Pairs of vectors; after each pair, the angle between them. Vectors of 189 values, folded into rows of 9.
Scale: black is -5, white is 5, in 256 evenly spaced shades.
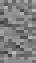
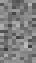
orthogonal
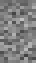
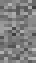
partly opposed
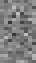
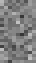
orthogonal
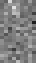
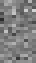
partly aligned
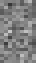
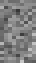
orthogonal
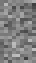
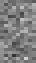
nearly opposite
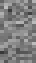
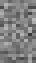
partly aligned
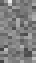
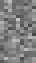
partly aligned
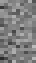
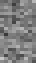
partly opposed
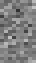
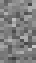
partly aligned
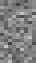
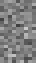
orthogonal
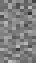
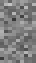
orthogonal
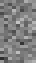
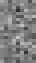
orthogonal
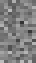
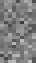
partly aligned
